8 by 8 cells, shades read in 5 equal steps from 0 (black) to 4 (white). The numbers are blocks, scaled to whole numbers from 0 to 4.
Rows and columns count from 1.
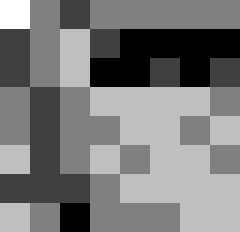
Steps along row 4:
down up up same same same down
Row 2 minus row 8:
-2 0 3 -1 -2 -2 -3 -3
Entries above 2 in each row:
1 1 1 4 3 4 4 3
